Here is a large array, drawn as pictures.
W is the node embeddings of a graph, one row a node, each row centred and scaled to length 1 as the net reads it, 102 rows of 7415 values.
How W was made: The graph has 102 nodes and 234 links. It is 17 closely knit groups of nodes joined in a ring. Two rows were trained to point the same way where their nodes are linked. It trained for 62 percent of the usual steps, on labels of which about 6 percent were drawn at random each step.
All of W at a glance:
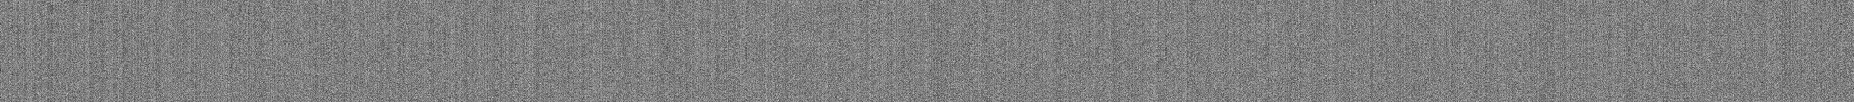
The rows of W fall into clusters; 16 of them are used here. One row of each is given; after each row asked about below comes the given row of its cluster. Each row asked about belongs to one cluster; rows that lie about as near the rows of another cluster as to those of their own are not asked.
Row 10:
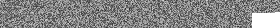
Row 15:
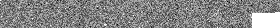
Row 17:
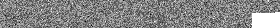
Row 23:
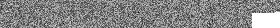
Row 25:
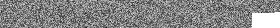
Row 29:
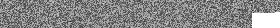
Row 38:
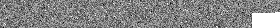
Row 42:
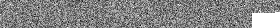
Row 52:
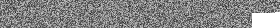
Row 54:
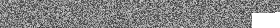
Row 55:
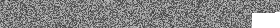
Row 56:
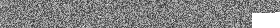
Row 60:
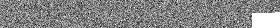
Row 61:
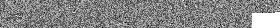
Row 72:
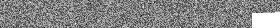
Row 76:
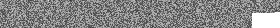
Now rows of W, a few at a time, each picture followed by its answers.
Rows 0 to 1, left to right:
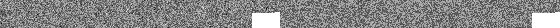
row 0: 76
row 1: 15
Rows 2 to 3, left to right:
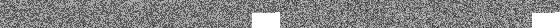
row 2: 15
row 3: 42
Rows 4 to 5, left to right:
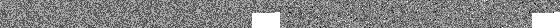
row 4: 76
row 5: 23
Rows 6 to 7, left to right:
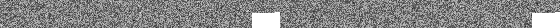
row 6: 10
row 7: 56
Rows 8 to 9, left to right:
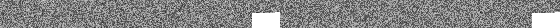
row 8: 60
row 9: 23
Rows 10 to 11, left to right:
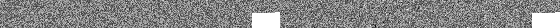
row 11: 56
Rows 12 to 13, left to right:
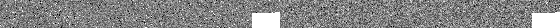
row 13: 54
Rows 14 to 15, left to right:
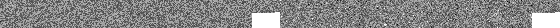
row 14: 17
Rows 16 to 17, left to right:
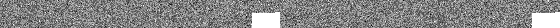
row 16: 54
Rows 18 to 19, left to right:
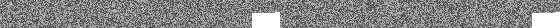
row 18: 42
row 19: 72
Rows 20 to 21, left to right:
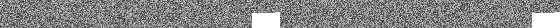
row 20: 54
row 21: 60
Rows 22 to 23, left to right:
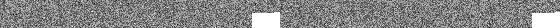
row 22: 61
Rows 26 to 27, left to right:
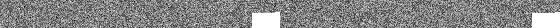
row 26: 72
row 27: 56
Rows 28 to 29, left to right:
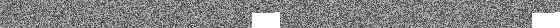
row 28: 60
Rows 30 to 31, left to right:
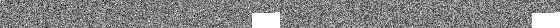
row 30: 38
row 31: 23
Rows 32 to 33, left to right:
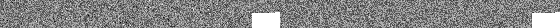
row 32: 23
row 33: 38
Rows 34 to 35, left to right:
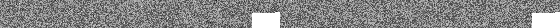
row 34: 15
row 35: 54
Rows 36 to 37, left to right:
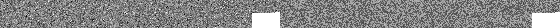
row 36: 52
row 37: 15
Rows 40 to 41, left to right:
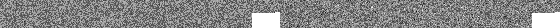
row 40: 17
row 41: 23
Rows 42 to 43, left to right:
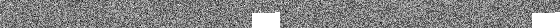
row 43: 25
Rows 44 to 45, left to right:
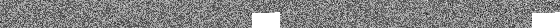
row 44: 25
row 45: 42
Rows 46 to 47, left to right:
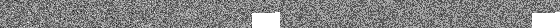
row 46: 38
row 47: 55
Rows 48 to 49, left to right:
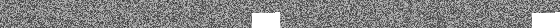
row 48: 54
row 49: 17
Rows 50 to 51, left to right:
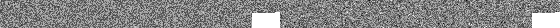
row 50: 55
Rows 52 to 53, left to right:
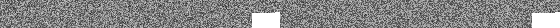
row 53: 54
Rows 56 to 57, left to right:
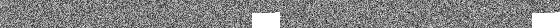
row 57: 10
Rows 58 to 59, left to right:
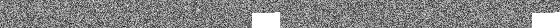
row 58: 76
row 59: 60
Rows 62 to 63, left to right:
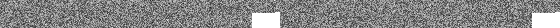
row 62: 15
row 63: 29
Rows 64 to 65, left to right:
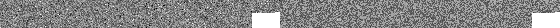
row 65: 17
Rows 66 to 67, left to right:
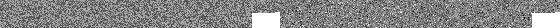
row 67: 52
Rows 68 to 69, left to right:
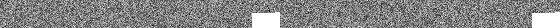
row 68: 17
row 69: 23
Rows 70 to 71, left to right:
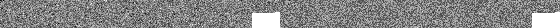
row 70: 42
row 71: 55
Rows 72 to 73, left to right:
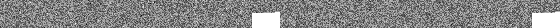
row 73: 72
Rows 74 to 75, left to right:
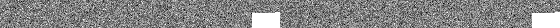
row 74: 56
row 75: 23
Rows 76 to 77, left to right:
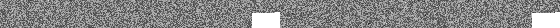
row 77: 17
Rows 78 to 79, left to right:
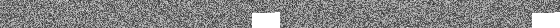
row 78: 10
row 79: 25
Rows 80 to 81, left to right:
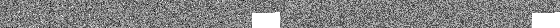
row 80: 42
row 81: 61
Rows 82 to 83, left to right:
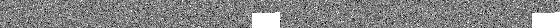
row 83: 29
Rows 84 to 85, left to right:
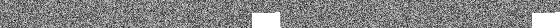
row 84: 29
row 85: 72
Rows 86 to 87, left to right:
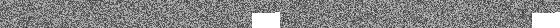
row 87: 29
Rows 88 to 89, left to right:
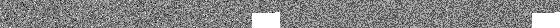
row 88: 55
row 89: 55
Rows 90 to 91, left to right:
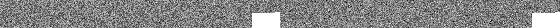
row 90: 60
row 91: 38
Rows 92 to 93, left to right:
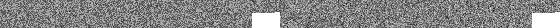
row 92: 76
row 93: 61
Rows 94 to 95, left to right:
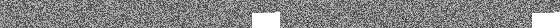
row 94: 72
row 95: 60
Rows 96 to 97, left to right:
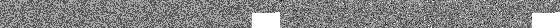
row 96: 15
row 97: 15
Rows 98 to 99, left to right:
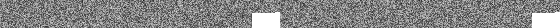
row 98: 38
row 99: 55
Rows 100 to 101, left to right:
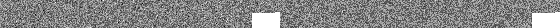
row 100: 56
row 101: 38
